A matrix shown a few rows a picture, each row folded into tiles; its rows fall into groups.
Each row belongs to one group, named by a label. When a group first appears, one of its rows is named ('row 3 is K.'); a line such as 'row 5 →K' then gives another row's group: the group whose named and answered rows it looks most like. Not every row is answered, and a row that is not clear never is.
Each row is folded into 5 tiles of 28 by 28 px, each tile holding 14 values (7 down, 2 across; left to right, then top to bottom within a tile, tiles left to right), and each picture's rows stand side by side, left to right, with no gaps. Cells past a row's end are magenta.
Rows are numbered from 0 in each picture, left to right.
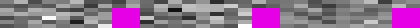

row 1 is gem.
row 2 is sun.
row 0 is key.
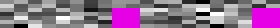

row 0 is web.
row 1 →gem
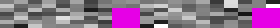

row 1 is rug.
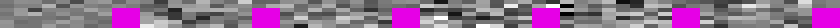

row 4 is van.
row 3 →rug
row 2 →web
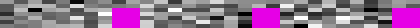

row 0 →gem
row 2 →web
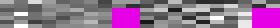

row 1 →gem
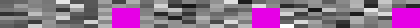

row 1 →sun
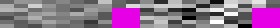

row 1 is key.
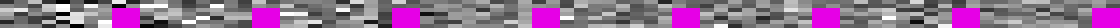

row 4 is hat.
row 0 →gem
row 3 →van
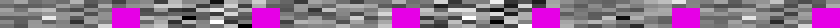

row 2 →gem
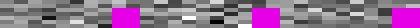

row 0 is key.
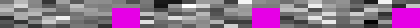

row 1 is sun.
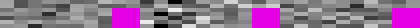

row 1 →sun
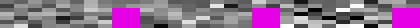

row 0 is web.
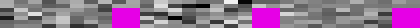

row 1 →sun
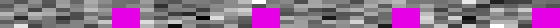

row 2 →key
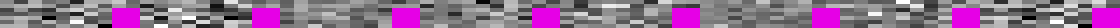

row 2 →hat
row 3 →van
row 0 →key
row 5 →rug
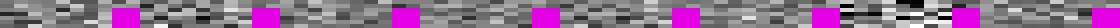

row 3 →key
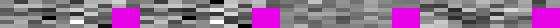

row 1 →key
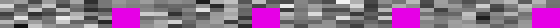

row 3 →hat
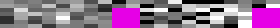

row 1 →gem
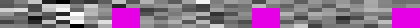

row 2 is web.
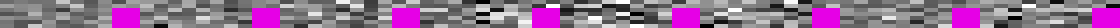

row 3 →gem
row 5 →rug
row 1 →web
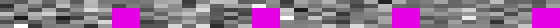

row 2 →hat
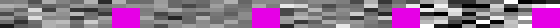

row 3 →sun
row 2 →rug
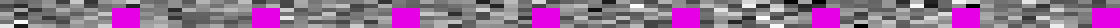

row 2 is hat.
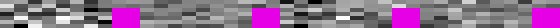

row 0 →web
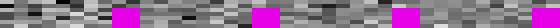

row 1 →key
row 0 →van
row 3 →rug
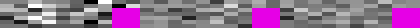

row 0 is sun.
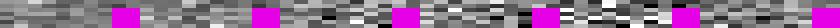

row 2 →key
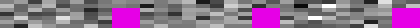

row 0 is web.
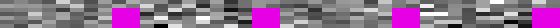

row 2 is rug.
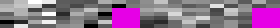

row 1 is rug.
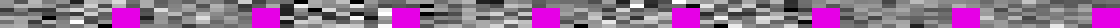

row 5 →web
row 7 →hat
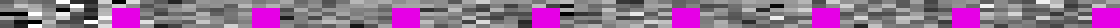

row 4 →van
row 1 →sun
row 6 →web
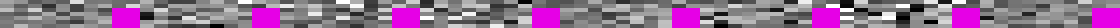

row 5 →sun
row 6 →hat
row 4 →gem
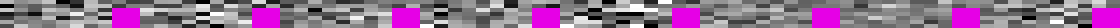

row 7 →key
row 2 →gem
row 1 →gem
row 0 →van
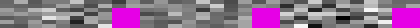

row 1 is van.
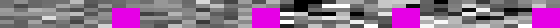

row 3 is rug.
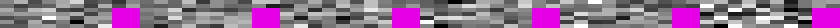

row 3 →sun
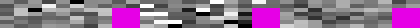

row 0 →gem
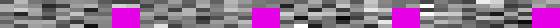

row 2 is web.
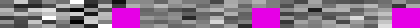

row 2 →gem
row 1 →key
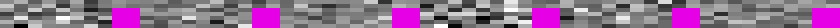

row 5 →sun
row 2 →sun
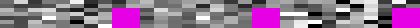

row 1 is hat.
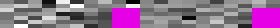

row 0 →rug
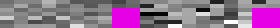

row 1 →van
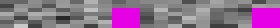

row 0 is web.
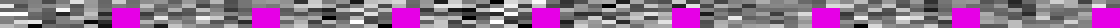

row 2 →key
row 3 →key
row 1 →web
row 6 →web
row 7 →sun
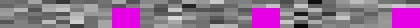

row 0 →gem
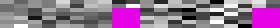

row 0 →rug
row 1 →key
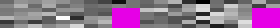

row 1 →gem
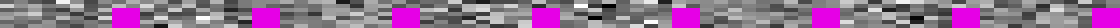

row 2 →van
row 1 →web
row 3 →gem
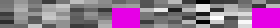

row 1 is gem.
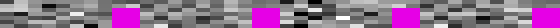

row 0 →sun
